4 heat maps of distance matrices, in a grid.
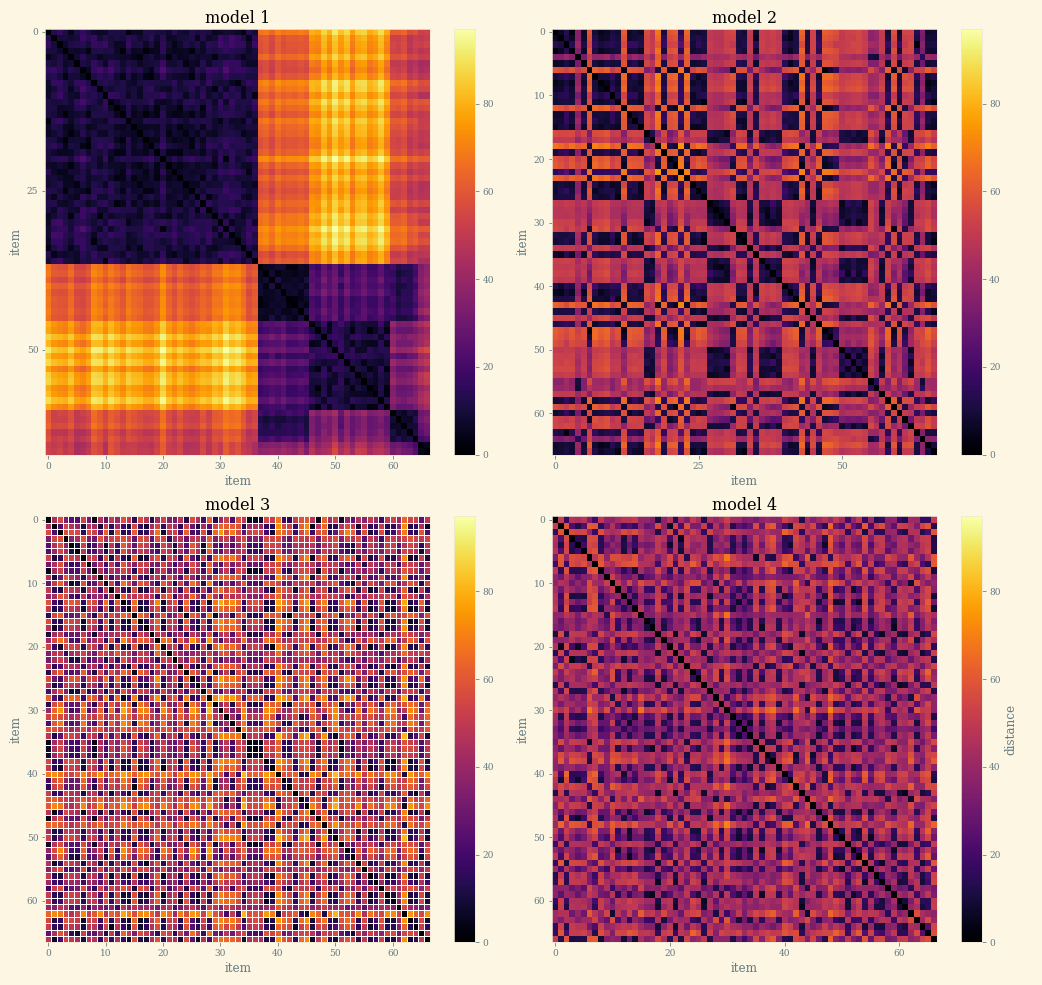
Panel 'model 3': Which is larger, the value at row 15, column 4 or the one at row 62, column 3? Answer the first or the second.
the second
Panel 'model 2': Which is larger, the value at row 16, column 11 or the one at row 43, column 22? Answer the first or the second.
the second
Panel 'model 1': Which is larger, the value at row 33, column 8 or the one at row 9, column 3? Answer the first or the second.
the second
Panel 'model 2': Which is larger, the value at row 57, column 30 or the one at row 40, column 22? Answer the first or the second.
the second
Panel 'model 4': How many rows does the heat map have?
67
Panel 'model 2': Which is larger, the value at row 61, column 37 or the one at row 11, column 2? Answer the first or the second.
the first
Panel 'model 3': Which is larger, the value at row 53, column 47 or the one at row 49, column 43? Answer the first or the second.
the first
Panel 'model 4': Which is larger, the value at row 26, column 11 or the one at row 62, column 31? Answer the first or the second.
the first
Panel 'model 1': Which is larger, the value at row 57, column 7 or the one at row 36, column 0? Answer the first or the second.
the first
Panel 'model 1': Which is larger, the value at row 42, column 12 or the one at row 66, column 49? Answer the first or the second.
the first
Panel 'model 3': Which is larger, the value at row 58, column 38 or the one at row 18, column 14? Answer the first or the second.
the first
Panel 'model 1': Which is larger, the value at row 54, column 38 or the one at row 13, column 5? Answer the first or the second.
the first
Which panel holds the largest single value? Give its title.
model 1
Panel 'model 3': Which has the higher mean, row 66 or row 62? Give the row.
62
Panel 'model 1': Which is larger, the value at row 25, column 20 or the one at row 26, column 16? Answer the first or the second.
the first
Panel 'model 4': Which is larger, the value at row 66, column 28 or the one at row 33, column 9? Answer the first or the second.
the first
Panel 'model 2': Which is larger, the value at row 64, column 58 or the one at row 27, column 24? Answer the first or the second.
the second
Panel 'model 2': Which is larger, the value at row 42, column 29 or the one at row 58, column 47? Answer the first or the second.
the second
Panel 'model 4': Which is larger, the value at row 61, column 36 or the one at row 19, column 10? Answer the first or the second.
the second
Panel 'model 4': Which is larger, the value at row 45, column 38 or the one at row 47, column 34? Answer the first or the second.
the second
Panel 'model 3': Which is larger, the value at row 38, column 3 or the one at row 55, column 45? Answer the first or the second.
the first
